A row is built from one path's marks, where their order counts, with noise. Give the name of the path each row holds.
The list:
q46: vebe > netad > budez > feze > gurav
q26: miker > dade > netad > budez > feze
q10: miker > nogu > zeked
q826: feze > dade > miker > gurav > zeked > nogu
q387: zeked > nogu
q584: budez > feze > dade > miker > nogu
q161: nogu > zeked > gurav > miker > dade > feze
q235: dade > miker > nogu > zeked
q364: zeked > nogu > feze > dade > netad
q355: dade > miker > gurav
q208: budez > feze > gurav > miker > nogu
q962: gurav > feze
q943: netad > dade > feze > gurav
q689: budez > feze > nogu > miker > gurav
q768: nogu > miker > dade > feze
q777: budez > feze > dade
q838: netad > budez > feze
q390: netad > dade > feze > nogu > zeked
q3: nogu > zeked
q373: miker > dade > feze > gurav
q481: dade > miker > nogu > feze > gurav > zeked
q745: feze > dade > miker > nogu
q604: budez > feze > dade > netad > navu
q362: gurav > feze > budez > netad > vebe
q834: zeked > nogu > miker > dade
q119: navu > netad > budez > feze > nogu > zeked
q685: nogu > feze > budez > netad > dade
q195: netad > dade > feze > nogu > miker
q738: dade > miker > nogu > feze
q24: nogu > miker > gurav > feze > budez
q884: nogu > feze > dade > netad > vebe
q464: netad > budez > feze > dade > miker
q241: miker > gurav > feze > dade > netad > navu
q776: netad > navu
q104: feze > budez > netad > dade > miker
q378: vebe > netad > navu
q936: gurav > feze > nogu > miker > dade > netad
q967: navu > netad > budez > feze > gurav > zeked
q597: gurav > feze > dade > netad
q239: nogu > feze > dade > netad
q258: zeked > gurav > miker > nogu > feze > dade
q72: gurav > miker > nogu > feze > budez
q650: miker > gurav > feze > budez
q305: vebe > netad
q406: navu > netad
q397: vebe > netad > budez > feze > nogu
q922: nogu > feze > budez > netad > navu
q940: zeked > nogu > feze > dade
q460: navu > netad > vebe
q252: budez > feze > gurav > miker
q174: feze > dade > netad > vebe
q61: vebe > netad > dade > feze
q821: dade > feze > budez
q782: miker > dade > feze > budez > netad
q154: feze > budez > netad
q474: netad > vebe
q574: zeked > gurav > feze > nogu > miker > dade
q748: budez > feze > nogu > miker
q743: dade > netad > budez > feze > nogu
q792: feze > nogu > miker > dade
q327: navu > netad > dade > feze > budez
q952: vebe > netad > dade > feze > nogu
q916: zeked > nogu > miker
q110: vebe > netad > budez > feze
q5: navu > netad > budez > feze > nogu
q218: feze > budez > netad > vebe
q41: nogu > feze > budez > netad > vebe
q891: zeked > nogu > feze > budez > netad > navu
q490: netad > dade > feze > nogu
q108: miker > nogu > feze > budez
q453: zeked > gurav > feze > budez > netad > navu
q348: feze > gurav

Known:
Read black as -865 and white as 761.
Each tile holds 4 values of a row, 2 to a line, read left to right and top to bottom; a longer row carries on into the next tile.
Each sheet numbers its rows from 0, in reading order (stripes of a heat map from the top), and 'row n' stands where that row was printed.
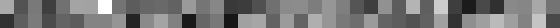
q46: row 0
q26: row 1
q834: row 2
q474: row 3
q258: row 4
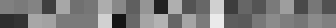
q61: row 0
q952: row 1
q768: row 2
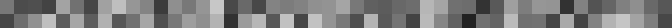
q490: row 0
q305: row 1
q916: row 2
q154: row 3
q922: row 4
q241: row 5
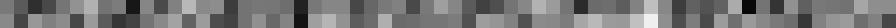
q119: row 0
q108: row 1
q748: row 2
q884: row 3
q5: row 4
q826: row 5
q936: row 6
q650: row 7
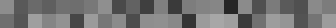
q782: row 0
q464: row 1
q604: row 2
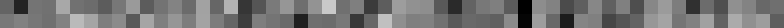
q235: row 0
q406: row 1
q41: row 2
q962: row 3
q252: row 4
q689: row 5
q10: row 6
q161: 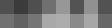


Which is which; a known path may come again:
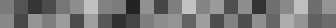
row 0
q119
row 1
q108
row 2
q776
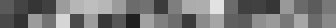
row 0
q891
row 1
q110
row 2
q390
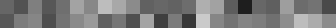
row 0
q348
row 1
q154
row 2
q235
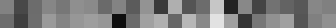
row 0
q821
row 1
q952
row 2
q604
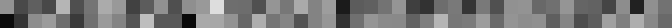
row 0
q685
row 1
q218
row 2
q460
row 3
q195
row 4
q10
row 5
q239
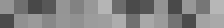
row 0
q387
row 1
q174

